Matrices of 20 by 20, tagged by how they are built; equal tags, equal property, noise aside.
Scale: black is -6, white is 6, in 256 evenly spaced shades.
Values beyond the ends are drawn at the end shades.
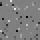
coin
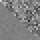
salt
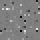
coin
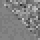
salt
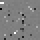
coin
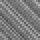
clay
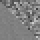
salt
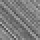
clay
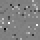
coin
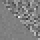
salt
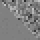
salt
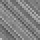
clay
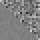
salt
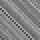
clay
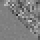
salt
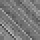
clay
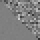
salt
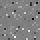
coin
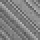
clay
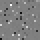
coin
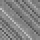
clay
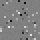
coin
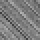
clay
